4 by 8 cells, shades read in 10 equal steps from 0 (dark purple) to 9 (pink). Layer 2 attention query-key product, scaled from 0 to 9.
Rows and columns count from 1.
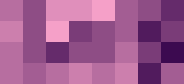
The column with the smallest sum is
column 7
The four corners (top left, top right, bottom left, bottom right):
6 2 6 5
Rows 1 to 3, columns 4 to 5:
8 9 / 3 4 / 4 4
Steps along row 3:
down down up same up down down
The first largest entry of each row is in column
5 3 1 4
